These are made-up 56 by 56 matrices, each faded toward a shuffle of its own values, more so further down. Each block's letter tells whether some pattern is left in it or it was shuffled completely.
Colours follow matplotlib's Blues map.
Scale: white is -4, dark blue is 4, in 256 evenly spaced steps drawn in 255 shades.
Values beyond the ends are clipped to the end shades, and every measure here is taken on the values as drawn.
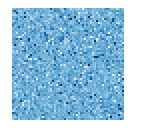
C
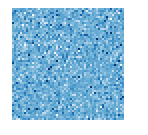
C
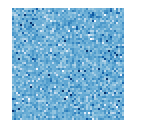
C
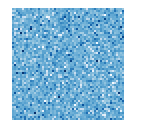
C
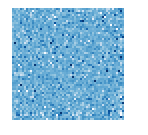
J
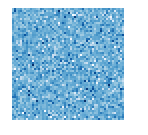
C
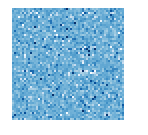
J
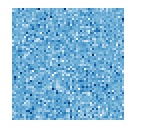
J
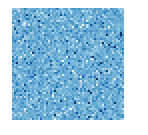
C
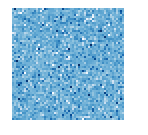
C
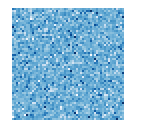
C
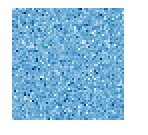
C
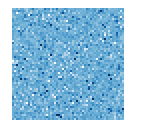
C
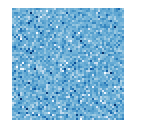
C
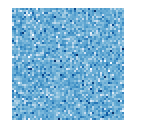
C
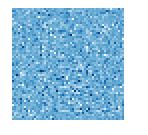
J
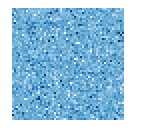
C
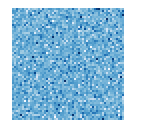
C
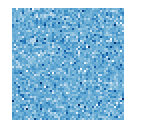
J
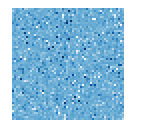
C
